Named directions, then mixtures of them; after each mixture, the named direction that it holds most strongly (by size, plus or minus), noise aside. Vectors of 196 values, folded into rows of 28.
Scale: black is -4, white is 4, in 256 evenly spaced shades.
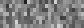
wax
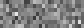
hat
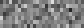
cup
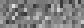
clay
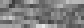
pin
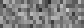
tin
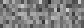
tin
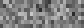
tin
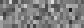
cup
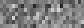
clay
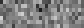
tin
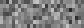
cup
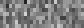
wax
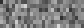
wax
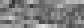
pin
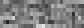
pin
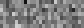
wax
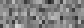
hat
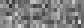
hat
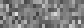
hat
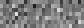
clay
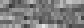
pin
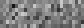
clay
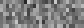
wax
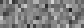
cup
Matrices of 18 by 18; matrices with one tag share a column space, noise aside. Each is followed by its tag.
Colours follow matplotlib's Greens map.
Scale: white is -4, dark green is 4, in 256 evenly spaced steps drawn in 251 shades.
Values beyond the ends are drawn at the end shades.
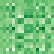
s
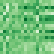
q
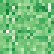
q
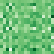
s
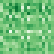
q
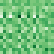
s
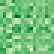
s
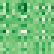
q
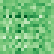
s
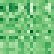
q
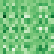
s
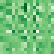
q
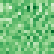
q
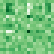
q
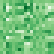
q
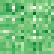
q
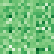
s
